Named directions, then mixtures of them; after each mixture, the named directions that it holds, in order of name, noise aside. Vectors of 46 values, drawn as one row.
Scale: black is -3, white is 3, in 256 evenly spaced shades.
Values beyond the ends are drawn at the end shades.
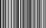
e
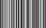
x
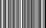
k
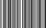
k, x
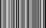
k, x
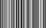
x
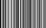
e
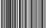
e, x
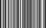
e, k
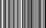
k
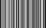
k, x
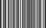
e, k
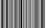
k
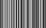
x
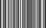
e, k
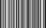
k, x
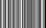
k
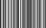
e, k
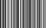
e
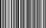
e, x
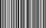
e, x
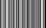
k, x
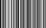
e, x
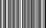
k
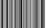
k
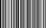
e, x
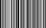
e, x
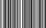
k, x
